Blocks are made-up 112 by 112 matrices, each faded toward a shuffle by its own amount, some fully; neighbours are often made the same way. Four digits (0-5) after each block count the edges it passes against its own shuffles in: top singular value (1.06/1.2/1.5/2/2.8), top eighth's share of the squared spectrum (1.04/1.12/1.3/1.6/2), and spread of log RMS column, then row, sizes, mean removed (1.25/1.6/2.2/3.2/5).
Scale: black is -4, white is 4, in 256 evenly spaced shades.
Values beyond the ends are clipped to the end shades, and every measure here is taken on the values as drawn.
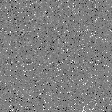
4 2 1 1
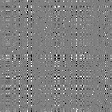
5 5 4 3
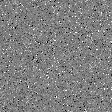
0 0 0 0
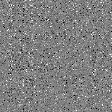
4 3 2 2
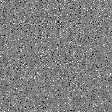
3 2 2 1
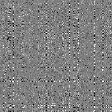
4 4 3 3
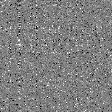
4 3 2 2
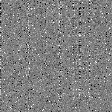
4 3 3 1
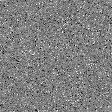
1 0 0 0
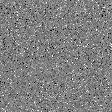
1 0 0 1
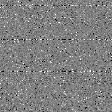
4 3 1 2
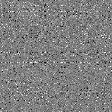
4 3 1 2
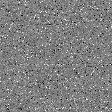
2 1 0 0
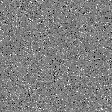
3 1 0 0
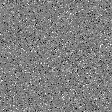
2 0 0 0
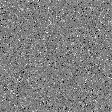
2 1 0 0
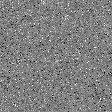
1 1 0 0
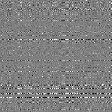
5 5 2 4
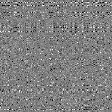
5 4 2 3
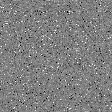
2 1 0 1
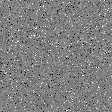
0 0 0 0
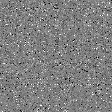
3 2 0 1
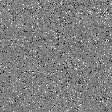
3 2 1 1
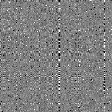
5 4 3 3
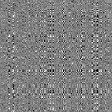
5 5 4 3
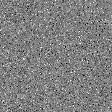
2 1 0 0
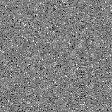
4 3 1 1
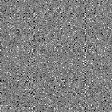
4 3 2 2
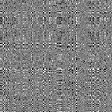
5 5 4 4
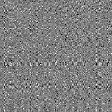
5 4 3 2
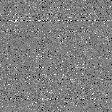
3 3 2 3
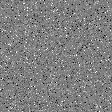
0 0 0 0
